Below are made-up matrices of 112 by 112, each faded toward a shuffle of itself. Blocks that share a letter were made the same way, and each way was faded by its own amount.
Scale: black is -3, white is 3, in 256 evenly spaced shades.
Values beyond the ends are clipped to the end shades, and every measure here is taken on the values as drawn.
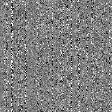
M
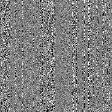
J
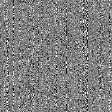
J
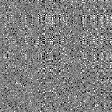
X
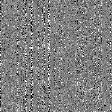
M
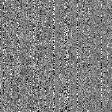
J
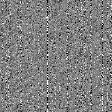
M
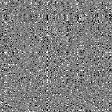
X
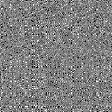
X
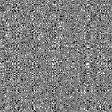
X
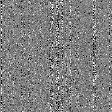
M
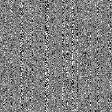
J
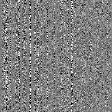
J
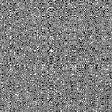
X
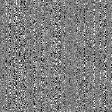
J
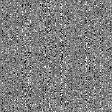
M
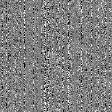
J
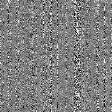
J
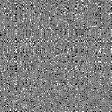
X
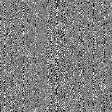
M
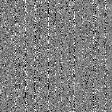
M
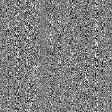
J
